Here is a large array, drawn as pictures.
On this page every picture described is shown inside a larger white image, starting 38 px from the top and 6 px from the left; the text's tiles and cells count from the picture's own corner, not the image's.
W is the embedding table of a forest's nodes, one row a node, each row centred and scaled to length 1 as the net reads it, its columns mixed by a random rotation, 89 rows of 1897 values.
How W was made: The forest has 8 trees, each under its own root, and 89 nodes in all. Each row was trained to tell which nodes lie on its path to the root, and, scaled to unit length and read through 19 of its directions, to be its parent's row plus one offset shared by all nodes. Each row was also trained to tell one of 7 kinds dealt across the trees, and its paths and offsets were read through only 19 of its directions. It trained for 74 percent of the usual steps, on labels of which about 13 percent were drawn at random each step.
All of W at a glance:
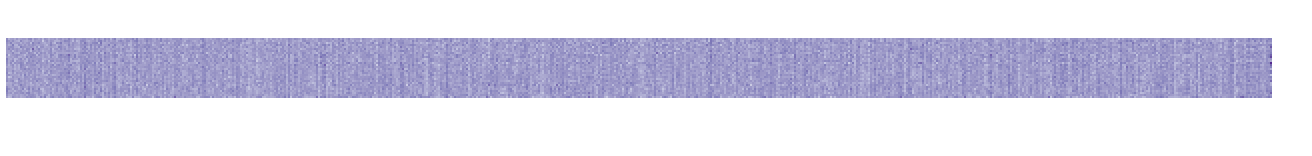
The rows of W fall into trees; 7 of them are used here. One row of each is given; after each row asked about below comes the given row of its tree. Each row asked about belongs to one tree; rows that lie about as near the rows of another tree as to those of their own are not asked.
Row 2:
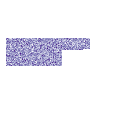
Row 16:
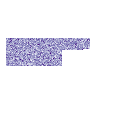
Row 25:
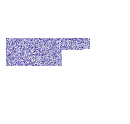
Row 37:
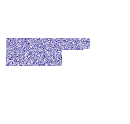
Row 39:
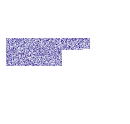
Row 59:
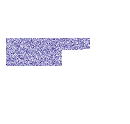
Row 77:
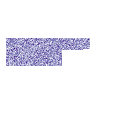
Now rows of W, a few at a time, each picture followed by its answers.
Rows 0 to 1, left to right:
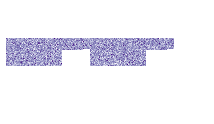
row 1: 16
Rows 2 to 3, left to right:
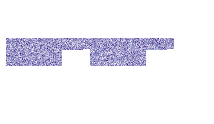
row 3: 16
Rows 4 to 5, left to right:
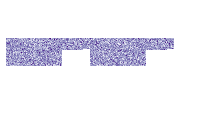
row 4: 77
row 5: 77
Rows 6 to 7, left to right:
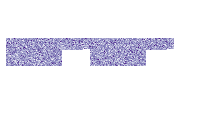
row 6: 25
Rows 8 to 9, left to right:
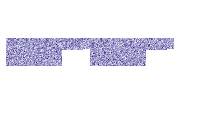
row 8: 39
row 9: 2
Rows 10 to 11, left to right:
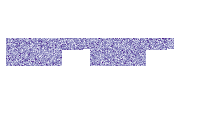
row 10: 2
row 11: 25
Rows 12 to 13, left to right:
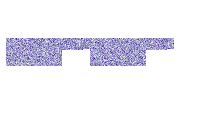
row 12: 16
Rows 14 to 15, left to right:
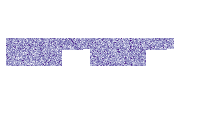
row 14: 16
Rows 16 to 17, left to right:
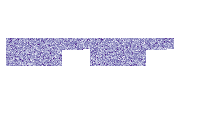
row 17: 39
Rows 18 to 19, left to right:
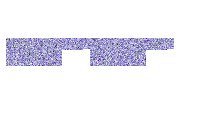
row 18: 2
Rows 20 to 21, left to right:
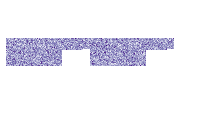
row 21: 16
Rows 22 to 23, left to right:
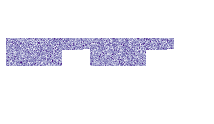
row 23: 16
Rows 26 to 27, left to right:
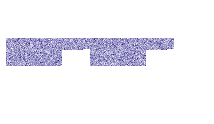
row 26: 2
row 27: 16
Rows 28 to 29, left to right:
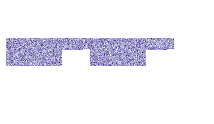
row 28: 2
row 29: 2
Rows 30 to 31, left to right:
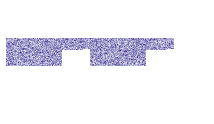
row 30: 25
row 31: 77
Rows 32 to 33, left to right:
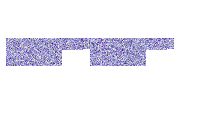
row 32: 25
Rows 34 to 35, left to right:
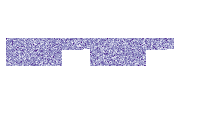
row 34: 77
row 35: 39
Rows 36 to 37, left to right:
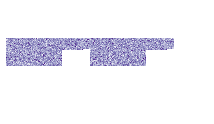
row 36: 16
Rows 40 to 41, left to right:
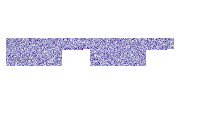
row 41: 25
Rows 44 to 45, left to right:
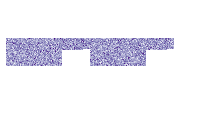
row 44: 77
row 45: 25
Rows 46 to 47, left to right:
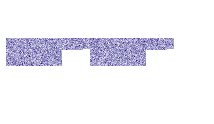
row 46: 25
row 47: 77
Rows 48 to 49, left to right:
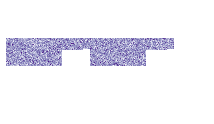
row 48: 77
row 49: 59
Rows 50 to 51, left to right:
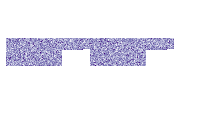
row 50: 2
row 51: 2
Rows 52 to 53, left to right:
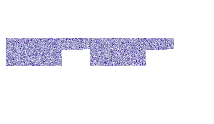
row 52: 25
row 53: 77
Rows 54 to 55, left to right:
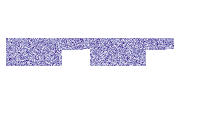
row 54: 25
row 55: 77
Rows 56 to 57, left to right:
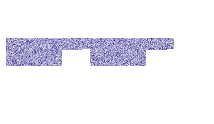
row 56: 59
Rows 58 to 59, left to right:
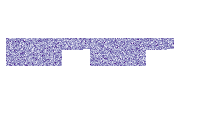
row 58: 2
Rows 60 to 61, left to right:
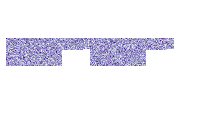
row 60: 25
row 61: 59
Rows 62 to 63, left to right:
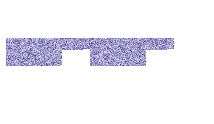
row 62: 2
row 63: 25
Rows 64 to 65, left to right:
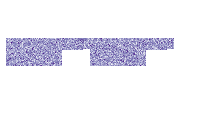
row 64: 25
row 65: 16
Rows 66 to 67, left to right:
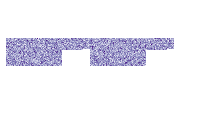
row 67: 2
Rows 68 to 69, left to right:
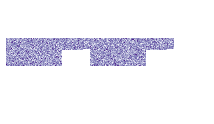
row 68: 59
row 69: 59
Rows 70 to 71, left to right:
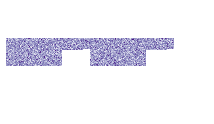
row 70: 37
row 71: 59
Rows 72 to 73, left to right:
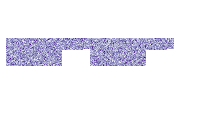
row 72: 25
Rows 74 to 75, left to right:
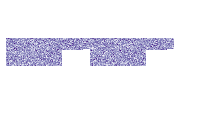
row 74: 77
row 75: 77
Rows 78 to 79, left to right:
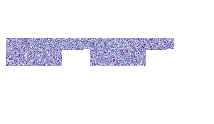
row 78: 37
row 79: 77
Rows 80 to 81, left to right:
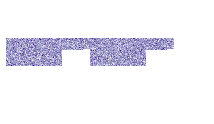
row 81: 77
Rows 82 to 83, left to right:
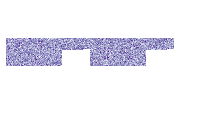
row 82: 2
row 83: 25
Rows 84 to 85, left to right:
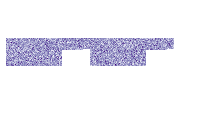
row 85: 77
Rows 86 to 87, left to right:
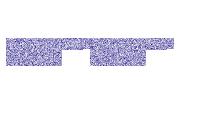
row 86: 2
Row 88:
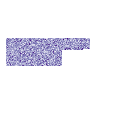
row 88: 2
